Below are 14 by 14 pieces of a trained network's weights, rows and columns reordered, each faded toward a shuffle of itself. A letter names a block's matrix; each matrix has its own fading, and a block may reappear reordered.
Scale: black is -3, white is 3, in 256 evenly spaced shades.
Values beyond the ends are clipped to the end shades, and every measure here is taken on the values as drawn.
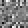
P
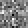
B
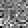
B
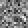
P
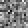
P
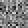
P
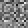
P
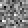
B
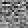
P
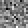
B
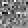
P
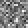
B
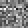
P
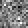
B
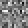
P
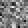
B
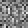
P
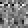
P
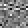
P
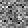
P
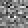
P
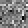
B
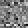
P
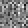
P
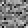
B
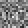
P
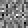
B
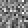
B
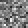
B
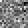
B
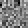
P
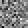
B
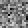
B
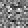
B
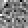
B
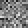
P
